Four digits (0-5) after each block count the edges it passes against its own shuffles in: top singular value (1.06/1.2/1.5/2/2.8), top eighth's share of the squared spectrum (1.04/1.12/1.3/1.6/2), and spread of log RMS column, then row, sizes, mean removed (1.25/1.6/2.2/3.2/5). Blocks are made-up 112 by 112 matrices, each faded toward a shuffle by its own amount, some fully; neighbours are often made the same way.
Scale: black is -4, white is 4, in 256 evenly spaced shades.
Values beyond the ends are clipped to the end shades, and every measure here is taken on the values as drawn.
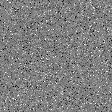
0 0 0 0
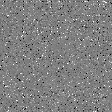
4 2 1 1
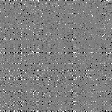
5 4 2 3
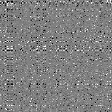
5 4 2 3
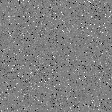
2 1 0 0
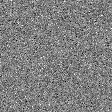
0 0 0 0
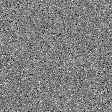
0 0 0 0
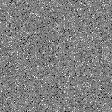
3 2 1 1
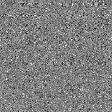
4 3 1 2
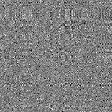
4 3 2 2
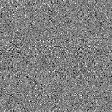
4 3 2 2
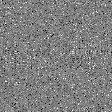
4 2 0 1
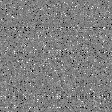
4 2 0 2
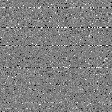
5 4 1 3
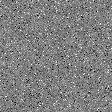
1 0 0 0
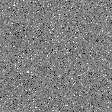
0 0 0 0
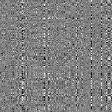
5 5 4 3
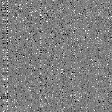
4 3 2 1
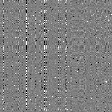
5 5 3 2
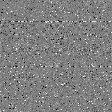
4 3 0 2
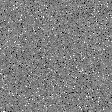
0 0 0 0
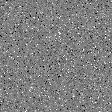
1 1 0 0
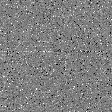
3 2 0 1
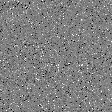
1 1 0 0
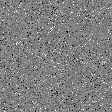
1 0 0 0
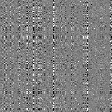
5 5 4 3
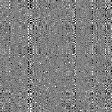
5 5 4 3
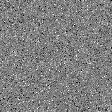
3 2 0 0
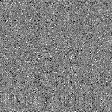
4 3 1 1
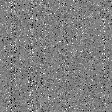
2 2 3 0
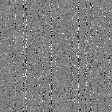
3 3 3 0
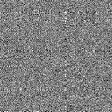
4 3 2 2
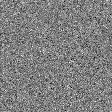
0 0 0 0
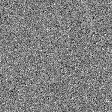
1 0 0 0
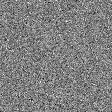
0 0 0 0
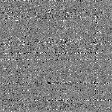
2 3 3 3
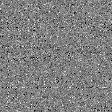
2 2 2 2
